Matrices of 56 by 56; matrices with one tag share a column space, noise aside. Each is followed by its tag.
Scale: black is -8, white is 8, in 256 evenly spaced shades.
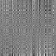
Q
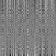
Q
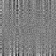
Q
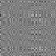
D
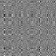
D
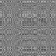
D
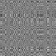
D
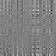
Q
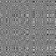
D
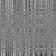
Q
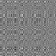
D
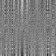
Q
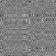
D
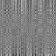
Q
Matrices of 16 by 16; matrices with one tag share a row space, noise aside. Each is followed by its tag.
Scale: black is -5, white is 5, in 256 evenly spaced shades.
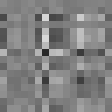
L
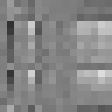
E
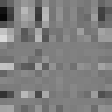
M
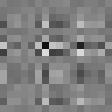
L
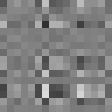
L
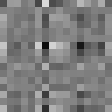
L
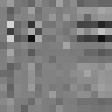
E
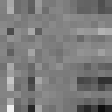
E
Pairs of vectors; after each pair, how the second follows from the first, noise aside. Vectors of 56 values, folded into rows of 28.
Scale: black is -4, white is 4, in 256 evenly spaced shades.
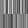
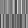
wrapped around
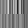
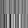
reversed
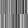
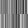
copied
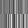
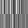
reversed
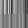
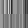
copied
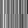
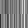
reversed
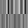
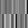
wrapped around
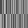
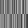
reversed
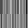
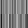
reversed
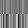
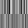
reversed
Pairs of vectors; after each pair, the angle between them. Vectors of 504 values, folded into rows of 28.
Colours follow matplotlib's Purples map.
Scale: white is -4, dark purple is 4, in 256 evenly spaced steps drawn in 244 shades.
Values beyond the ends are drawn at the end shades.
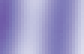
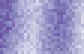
nearly parallel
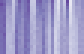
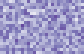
orthogonal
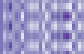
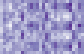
nearly opposite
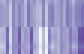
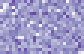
orthogonal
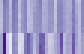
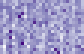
partly opposed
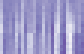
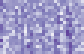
partly opposed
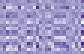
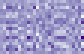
nearly opposite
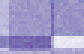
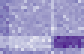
nearly opposite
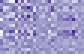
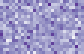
partly opposed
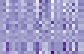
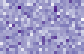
orthogonal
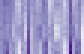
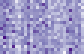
partly aligned
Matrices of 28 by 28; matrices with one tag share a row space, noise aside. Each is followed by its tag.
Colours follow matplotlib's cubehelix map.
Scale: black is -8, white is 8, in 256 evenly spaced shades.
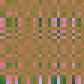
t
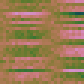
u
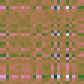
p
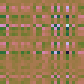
p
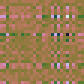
p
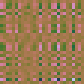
t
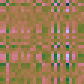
p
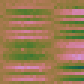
u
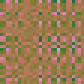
t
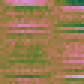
u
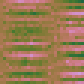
u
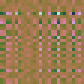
t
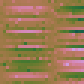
u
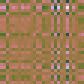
p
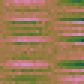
u
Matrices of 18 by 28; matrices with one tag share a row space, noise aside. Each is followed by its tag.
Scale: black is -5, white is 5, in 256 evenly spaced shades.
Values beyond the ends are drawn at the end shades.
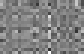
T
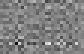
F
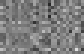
T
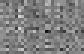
F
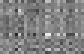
F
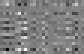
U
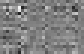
U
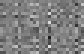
T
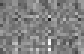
T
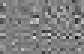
T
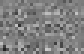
F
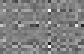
T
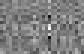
T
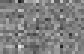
F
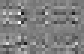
U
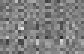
F
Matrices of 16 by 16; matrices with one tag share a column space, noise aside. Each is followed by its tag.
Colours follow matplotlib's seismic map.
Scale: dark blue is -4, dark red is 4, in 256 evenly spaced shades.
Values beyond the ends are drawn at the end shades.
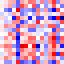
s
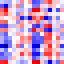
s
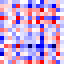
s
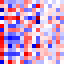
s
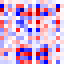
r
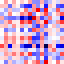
s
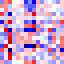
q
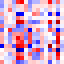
q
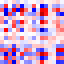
r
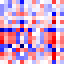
q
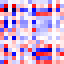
r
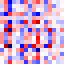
q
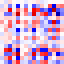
r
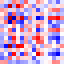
s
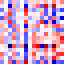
s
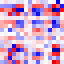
r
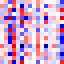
s
